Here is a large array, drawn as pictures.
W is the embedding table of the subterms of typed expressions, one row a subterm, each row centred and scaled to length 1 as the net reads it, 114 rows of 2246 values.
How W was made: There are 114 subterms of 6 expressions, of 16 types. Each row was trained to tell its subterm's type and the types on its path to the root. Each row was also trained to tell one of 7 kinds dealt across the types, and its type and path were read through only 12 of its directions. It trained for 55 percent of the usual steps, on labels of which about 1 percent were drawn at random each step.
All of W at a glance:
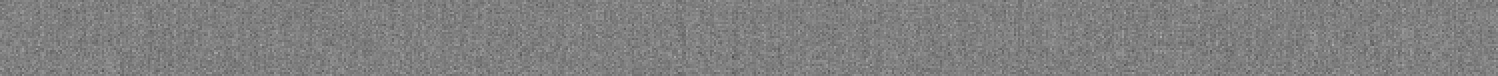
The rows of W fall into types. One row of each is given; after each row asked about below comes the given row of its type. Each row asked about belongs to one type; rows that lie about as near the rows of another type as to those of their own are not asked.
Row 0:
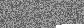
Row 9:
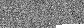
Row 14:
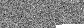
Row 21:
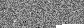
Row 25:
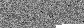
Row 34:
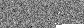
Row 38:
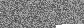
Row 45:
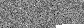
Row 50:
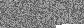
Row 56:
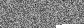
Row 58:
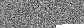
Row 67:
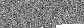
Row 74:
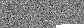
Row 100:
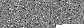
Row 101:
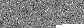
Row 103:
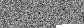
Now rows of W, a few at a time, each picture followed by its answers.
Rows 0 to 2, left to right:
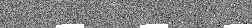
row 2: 9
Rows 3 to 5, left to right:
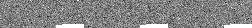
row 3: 21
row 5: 101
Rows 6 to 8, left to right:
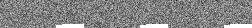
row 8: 74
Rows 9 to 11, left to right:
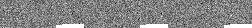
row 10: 56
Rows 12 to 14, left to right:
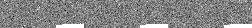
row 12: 58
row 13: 34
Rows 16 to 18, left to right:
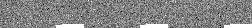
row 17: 74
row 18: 103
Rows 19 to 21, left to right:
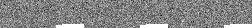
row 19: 14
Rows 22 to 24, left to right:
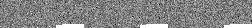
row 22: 21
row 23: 9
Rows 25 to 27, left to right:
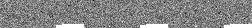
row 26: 9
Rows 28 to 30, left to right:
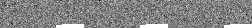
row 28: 50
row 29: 38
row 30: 103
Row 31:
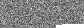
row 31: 58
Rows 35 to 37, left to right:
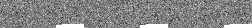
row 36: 0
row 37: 0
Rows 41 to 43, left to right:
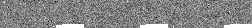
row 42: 14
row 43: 0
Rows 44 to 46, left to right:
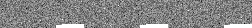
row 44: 50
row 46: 67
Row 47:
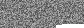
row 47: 34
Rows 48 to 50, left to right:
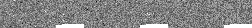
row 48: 101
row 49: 34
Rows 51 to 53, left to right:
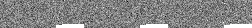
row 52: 45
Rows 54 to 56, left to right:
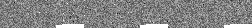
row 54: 74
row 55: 67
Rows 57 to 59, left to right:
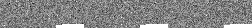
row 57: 45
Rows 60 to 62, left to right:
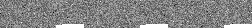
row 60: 56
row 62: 9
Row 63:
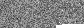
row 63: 67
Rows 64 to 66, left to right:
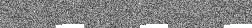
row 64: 14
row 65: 9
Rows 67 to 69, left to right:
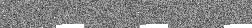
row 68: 14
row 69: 103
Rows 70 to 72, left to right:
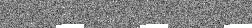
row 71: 21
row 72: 67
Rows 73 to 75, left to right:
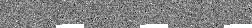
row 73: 67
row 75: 58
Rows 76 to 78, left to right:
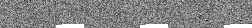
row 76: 14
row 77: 50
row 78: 56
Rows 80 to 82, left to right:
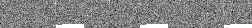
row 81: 103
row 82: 56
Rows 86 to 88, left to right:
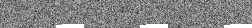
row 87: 56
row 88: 101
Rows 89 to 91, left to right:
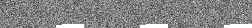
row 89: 50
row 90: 25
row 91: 100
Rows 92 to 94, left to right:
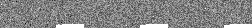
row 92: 58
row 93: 58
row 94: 50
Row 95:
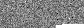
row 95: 103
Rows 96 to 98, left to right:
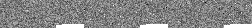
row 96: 34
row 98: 58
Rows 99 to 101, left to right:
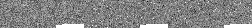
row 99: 21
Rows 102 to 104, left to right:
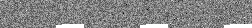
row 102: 38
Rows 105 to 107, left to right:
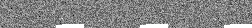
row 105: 14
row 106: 50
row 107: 9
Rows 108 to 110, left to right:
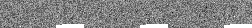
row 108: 56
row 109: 34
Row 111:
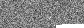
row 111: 67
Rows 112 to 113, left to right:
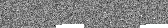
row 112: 21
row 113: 38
